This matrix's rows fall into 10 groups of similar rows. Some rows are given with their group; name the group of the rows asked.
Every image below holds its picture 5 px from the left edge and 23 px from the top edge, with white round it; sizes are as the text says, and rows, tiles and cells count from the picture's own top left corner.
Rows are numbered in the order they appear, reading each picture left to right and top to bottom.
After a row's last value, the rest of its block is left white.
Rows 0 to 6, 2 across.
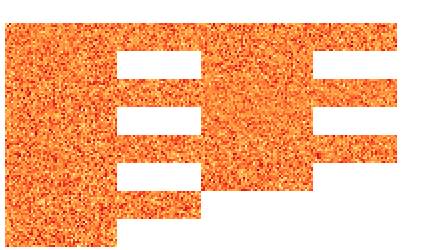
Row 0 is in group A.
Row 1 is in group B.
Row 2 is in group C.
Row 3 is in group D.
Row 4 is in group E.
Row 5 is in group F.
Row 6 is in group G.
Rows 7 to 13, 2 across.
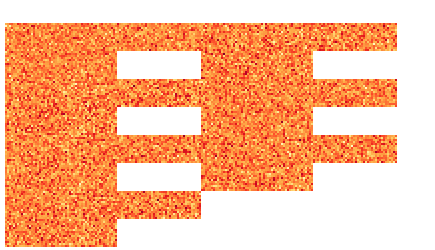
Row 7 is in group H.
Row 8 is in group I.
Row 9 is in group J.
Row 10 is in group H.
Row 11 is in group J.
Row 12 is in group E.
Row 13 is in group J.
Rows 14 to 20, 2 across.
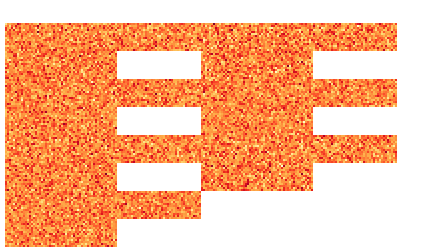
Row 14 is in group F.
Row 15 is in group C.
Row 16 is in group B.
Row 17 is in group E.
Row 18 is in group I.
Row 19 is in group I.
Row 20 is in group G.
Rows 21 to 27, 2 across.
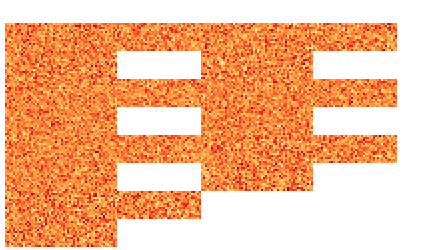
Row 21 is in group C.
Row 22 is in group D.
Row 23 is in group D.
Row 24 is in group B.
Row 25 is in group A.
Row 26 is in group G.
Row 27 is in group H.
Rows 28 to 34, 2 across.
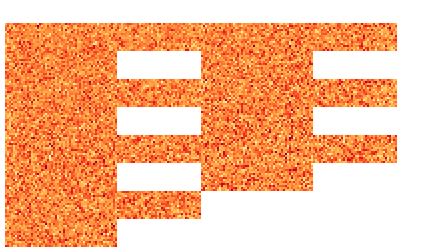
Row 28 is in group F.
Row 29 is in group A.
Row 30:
C
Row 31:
A
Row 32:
H
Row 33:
D
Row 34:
E
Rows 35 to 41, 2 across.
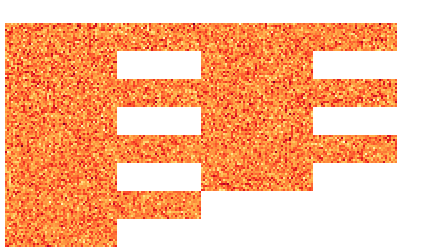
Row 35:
D
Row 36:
J
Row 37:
B
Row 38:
J
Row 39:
C
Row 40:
D
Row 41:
F
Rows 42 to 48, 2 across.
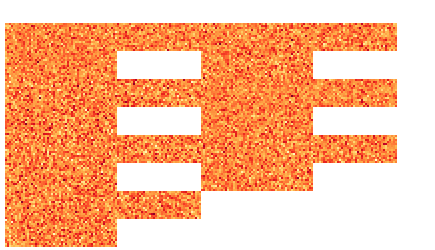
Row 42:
H
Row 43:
A
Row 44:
I
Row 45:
A
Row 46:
B
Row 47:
E
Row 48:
C
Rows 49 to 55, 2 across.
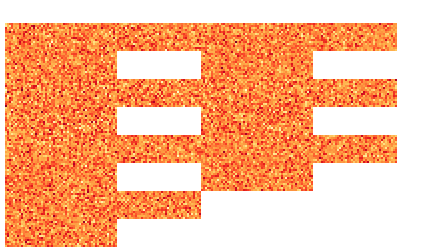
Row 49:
H
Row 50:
I
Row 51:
C
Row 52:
F
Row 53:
I
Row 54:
A
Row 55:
J
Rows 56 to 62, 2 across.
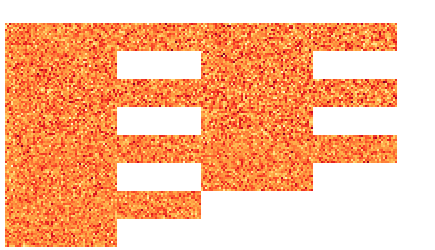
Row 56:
A
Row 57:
H
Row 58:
G
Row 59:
B
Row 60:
C
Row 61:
A
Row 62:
D
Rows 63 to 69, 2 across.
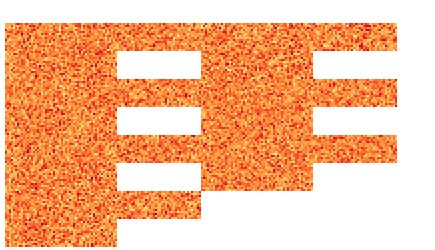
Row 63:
C
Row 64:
A
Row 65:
J
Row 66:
H
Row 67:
C
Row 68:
G
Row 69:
B
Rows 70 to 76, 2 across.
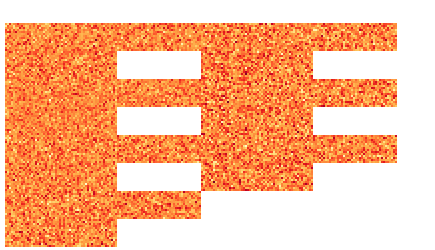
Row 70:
A
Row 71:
I
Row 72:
H
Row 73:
I
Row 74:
H
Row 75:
F
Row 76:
G
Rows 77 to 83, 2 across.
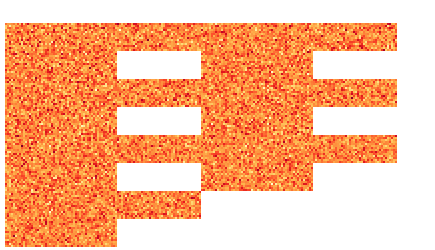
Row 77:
I
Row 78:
D
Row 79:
J
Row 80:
G
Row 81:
C
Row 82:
F
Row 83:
H
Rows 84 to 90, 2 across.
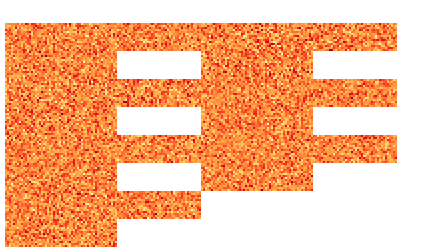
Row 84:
B
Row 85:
G
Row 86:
I
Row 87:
G
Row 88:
A
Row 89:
A
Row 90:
B
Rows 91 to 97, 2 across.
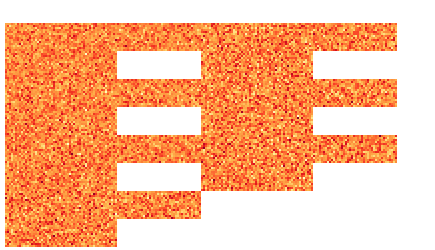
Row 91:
I
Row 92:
C
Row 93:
I
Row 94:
B
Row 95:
G
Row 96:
E
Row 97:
D
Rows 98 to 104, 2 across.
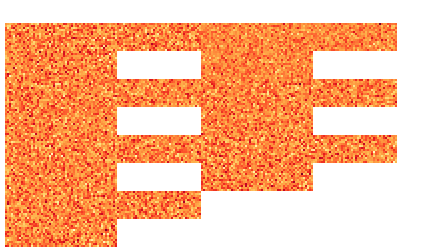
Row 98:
H
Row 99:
J
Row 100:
I
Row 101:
E
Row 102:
H
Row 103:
I
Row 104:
E
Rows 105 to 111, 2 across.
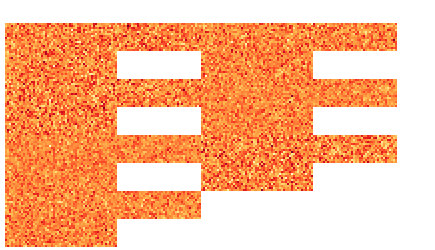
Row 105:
G
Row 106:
H
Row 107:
H
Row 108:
A
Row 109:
F
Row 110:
A
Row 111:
I
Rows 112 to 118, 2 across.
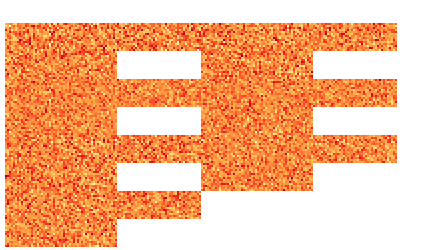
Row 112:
H
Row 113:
E
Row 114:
H
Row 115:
J
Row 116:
E
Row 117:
D
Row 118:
E
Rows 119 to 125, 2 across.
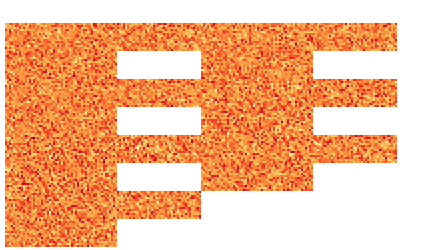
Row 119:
A
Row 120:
F
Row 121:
A
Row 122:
E
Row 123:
H
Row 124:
A
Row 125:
H
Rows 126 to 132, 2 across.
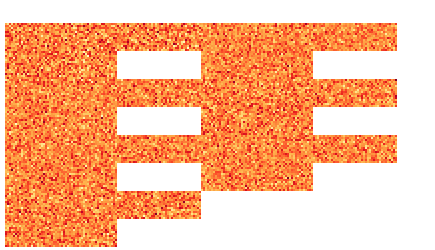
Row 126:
J
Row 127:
C
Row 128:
B
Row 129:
F
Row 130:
G
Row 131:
C
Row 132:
E
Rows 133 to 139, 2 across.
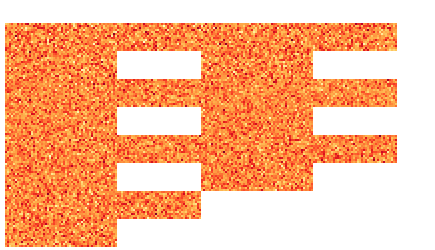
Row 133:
B
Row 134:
A
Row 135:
E
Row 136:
D
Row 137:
H
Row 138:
J
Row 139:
B
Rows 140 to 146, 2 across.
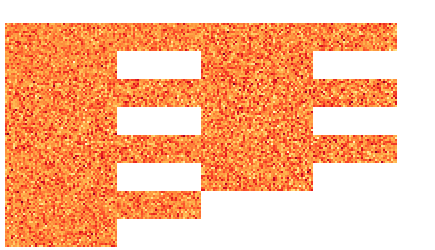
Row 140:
E
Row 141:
I
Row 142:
I
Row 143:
B
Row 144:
G
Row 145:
E
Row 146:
C
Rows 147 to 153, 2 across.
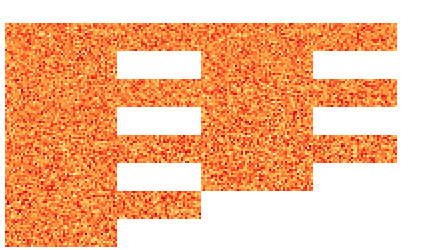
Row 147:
G
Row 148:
G
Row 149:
C
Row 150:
G
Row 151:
J
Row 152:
B
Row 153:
E
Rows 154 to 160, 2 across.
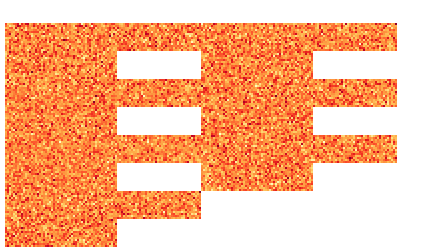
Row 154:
B
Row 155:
F
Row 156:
A
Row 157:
D
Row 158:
D
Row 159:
C
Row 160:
F
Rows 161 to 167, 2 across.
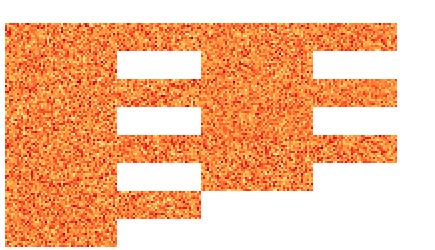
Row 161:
B
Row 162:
G
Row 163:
D
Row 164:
F
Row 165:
E
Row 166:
G
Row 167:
H
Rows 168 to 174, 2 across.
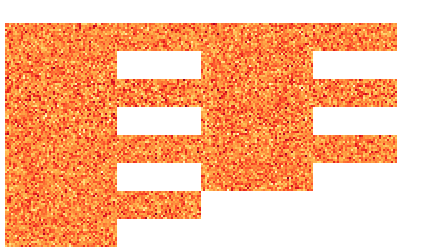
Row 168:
D
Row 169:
C
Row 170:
E
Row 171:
C
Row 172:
B
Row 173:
C
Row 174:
B
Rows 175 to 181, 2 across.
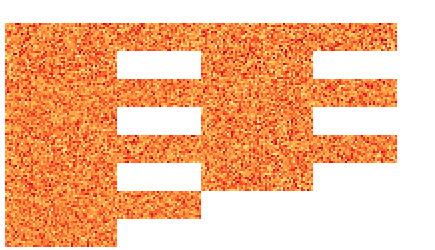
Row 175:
C
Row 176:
J
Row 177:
E
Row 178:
C
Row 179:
I
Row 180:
G
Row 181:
H
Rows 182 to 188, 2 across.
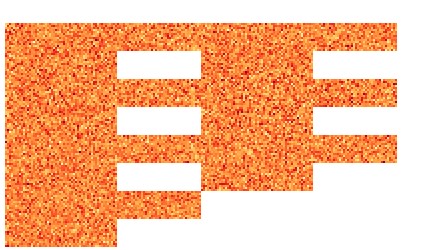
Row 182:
A
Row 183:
I
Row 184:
H
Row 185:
B
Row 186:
D
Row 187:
D
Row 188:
E
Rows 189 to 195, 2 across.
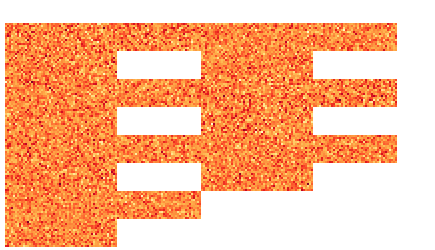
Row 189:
E
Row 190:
D
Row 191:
H
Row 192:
J
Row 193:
E
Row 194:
G
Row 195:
D
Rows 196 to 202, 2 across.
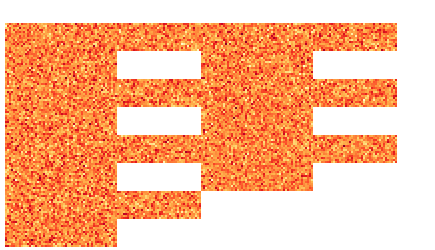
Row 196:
A
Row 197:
E
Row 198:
I
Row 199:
H
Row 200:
G
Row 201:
H
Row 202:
I
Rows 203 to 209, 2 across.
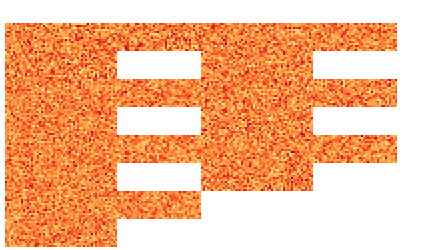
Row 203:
J
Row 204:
E
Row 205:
G
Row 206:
D
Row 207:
I
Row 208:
A
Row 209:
C
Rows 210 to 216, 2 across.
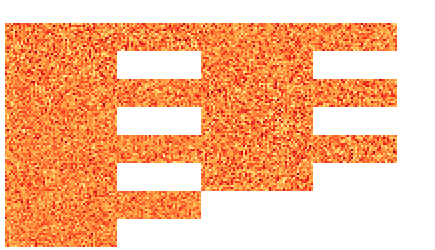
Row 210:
J
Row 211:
A
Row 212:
H
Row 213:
G
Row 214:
F
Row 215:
B
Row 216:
C
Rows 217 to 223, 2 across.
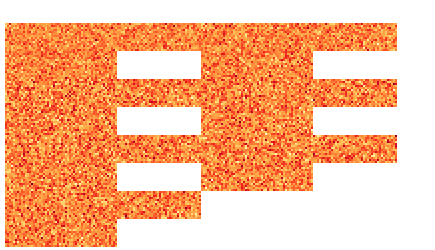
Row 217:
A
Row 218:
A
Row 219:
I
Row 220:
B
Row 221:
C
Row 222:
H
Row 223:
J
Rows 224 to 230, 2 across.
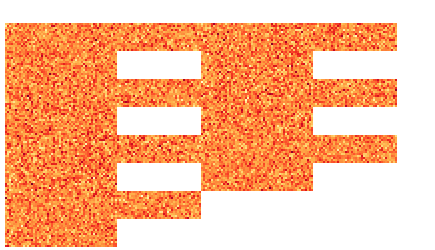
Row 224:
A
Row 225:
C
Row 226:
I
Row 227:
H
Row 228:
C
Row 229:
A
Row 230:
D
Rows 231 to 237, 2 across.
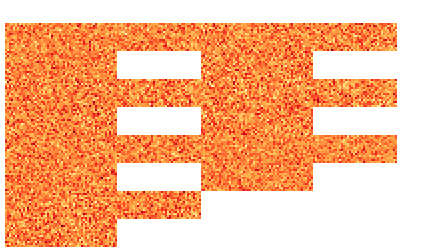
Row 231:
D
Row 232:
A
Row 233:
A
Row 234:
F
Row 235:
E
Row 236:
F
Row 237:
J
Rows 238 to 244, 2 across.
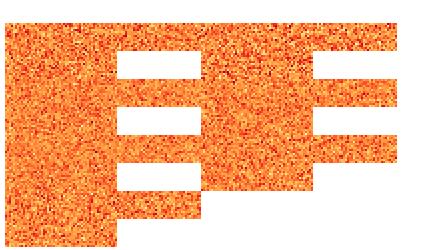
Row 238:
G
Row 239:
D
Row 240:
C
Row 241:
F
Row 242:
A
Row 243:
E
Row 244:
B
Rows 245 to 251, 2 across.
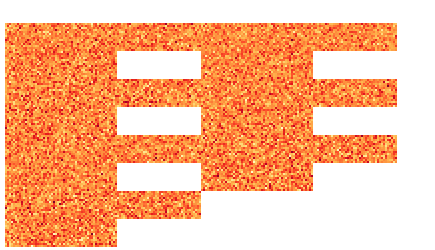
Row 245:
A
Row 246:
A
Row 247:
I
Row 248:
H
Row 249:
B
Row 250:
A
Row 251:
C
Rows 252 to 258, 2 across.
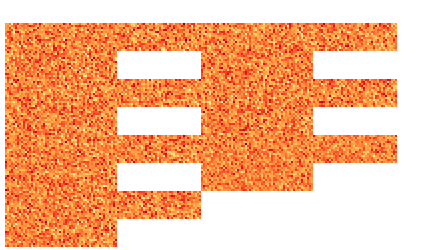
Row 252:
J
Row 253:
I
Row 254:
F
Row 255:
I
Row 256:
E
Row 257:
H
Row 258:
E
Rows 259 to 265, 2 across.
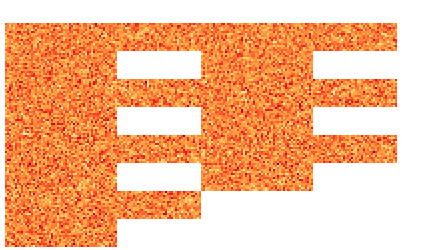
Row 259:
I
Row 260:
B
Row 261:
D
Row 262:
H
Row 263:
J
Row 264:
B
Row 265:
A
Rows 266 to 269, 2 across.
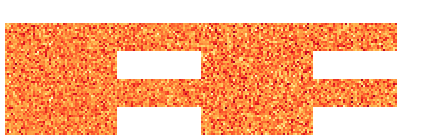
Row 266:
H
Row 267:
F
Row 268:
H
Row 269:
B
